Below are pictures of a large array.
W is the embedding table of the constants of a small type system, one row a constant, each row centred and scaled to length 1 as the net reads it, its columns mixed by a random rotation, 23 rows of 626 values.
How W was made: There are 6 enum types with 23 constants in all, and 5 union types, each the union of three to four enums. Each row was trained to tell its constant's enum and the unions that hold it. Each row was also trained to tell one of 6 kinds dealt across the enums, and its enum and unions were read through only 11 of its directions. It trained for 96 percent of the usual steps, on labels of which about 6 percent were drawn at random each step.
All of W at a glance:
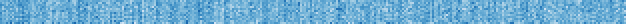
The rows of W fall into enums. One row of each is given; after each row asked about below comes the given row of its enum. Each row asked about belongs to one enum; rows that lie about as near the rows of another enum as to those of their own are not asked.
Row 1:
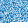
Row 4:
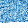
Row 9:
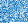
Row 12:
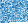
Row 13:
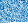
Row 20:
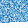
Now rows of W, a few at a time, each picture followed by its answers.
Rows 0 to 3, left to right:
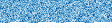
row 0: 4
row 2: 4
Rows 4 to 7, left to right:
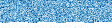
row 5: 9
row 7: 20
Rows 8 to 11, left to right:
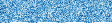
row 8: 9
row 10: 4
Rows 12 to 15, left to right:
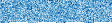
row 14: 9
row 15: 20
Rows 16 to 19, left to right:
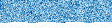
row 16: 13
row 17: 1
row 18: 9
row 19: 4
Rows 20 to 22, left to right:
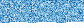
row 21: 13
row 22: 13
